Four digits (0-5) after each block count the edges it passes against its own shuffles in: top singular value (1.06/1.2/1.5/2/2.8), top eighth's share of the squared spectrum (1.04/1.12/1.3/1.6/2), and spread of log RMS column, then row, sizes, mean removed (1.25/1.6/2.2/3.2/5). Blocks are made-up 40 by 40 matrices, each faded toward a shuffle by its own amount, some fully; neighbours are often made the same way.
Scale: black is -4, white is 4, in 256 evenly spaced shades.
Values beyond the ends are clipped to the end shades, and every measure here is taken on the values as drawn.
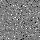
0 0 0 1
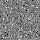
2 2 0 0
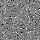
1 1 0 0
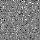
3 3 1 1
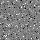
0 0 0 0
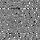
3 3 0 1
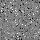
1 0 0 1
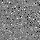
1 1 0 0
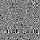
4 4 2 2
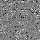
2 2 0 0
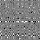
4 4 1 2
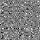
3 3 0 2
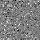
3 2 1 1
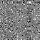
3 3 1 1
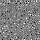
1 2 0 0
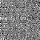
3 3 1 1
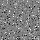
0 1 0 0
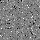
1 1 0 0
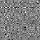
4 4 2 2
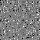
3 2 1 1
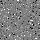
1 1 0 0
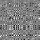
4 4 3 3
